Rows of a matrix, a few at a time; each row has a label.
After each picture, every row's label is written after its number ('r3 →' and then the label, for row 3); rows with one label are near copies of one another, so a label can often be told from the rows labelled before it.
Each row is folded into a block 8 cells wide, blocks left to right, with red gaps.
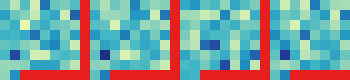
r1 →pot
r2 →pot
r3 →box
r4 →pot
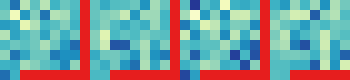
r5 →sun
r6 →box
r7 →sun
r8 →box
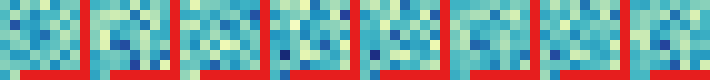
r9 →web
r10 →box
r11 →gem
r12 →pot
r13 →pot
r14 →box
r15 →pot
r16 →box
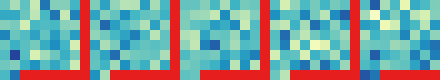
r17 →pot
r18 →web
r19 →box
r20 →gem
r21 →sun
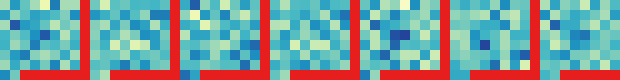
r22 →web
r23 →gem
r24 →sun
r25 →gem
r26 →web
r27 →box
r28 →web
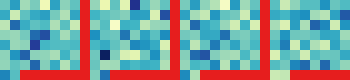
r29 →web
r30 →pot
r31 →web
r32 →gem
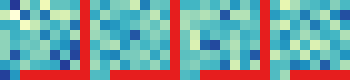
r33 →sun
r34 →web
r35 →box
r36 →gem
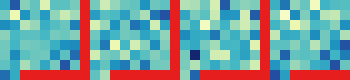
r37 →sun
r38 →gem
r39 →pot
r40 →sun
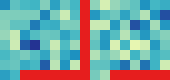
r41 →box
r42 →gem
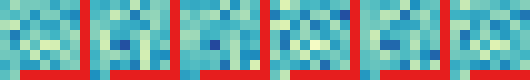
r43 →gem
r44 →box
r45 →box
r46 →gem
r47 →box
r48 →gem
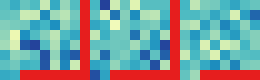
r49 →box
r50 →sun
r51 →gem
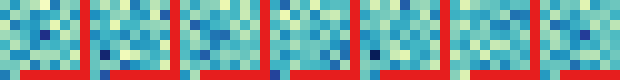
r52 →web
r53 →pot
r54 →web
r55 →sun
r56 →pot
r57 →gem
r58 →web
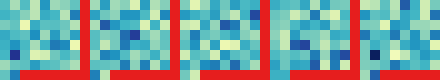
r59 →pot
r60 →web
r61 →gem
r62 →box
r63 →pot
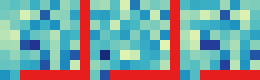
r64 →box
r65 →pot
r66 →box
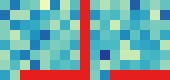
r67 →web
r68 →pot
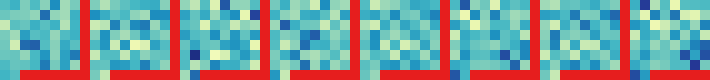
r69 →box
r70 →gem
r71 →pot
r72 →web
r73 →gem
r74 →sun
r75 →gem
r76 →sun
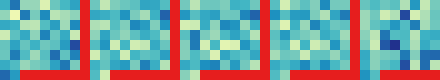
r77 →sun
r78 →gem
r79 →gem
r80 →gem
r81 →box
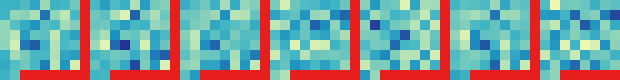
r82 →box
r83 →box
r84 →box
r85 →gem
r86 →web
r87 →box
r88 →gem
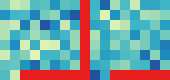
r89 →gem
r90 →sun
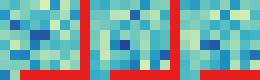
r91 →web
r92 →box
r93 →box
